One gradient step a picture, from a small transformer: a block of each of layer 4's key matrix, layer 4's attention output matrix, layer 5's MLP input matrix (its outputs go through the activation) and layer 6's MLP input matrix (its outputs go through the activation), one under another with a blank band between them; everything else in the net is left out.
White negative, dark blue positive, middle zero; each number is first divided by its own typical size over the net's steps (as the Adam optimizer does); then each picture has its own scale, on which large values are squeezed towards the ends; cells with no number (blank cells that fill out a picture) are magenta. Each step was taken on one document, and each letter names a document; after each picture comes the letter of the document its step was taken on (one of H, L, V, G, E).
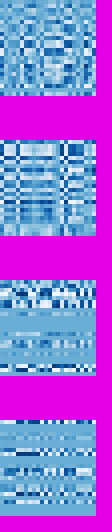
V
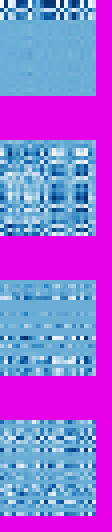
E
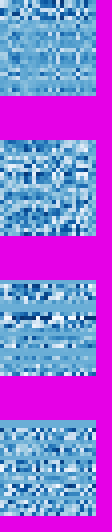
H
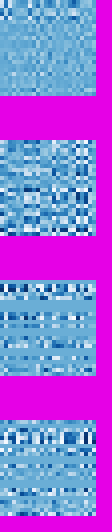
E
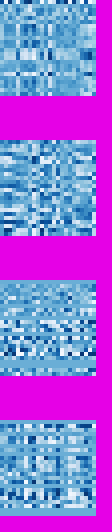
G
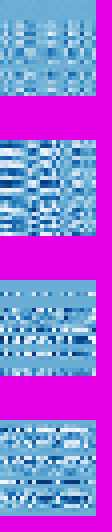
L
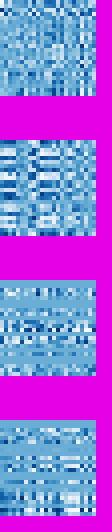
L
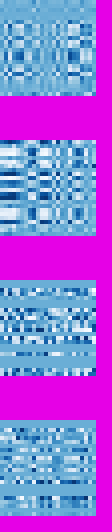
L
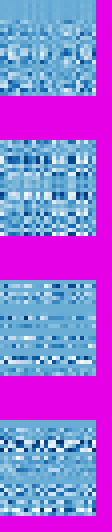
E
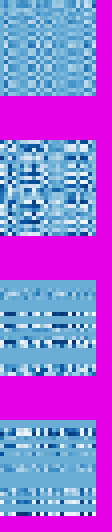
H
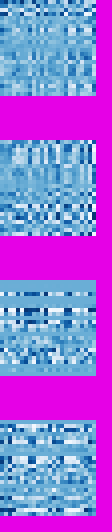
G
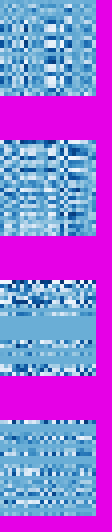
V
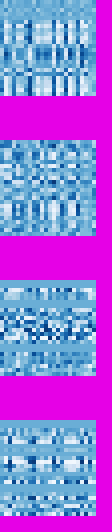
L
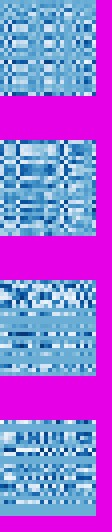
V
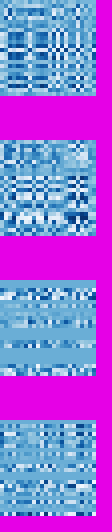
H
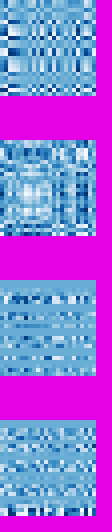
E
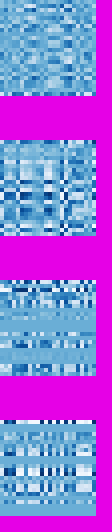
V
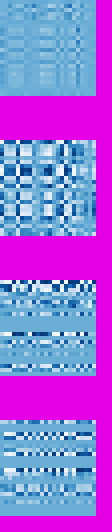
V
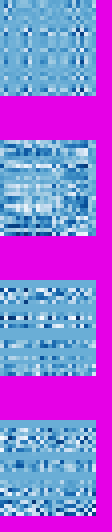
E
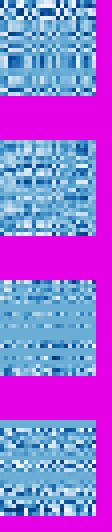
H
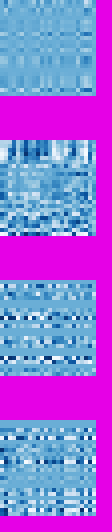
E
